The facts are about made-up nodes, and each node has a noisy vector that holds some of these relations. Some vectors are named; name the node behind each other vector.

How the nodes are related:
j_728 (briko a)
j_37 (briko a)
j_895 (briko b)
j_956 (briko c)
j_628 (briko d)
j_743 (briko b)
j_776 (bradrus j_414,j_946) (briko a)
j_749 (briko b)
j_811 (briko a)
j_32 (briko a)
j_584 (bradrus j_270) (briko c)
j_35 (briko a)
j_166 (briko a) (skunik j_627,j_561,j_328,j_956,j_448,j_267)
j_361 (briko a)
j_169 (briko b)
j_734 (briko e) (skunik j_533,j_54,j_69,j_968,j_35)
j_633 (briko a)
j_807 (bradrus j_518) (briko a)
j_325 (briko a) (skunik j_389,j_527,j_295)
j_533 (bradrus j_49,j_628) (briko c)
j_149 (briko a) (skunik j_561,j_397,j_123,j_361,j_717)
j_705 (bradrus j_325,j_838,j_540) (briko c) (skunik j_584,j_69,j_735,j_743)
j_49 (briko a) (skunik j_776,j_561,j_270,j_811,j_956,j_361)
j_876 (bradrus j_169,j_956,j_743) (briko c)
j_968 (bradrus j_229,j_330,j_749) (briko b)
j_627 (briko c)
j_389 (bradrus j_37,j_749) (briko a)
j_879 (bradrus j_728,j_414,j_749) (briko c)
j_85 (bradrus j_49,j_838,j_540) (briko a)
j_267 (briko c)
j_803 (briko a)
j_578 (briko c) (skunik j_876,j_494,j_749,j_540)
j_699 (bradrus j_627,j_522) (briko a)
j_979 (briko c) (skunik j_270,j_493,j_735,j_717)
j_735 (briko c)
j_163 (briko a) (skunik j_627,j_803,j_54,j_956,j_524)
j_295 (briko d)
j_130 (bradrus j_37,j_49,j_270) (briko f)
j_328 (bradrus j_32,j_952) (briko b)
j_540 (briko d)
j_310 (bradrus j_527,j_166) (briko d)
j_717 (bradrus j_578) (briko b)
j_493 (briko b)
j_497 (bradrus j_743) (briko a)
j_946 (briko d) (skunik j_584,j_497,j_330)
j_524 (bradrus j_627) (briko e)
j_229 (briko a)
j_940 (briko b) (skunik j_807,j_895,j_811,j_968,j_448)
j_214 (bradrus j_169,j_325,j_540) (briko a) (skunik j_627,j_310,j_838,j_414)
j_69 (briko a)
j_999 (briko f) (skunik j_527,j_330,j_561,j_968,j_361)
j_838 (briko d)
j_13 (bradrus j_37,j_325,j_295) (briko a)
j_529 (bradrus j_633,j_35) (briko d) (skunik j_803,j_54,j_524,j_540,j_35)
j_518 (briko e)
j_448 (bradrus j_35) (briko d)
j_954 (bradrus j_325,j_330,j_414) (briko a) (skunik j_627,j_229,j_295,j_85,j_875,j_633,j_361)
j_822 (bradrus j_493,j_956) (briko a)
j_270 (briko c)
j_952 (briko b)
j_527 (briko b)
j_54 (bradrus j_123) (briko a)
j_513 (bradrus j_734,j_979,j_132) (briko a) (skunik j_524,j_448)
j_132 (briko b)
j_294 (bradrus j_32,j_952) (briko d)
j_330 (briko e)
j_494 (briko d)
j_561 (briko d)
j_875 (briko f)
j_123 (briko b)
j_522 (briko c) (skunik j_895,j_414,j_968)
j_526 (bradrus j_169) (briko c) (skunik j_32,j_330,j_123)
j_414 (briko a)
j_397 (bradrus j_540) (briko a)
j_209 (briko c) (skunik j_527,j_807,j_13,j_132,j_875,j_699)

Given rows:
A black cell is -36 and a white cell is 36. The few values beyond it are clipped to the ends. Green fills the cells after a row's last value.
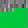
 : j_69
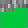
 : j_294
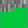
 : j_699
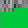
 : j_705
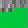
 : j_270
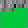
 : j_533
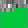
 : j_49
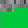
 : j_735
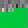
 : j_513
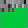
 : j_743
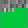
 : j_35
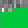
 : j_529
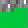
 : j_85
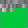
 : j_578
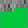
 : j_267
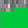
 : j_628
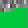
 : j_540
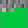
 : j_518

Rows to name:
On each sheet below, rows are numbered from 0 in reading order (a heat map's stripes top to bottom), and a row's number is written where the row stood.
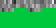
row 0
j_330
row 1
j_325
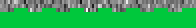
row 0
j_952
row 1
j_734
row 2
j_493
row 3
j_999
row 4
j_328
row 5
j_838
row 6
j_946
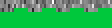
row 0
j_169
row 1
j_954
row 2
j_295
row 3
j_37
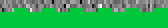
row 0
j_414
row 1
j_979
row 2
j_940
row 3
j_875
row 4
j_494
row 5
j_879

